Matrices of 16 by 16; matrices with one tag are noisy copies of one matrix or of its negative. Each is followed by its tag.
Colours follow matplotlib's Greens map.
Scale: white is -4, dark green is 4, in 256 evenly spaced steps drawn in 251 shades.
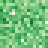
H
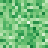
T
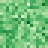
T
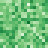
T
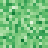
H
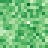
T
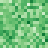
T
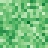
T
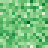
T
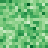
T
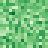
H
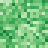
T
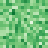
H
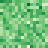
T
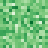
H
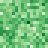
T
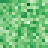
T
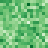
T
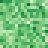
T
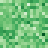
T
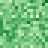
T
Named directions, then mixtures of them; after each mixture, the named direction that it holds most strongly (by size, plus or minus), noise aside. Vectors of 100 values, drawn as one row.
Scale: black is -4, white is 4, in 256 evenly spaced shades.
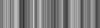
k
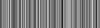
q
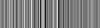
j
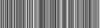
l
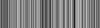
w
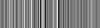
j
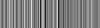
j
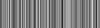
q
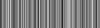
q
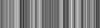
k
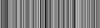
w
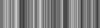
k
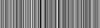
j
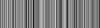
l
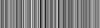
j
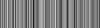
l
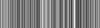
w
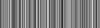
q
